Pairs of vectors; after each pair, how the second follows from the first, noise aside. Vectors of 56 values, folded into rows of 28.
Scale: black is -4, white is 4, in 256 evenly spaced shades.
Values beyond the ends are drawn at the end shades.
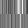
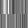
wrapped around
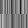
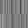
shrunk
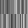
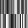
scaled up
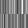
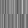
shrunk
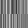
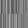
shrunk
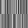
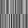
wrapped around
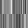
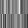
wrapped around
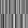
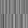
shrunk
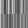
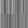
shrunk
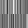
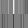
partly zeroed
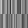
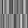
wrapped around
